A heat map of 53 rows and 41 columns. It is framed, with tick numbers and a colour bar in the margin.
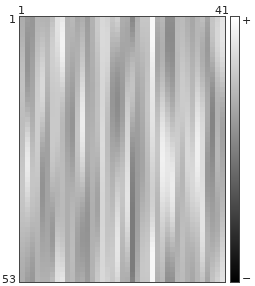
The bottom left is the smoothest part. On average the colour sits 70% of the way up the scale. The grain runs up and down.
